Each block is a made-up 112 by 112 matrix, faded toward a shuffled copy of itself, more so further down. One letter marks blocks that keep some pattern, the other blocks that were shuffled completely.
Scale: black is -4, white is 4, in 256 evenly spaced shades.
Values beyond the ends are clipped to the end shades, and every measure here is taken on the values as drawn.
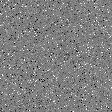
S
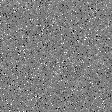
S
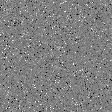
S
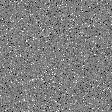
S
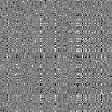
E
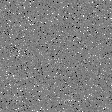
S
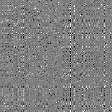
E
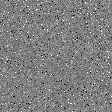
S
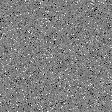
S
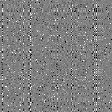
E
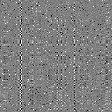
E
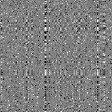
E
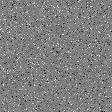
S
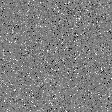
S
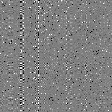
E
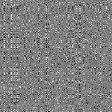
E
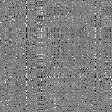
E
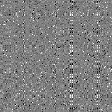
E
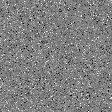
S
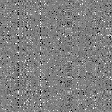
E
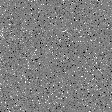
S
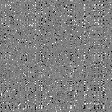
E
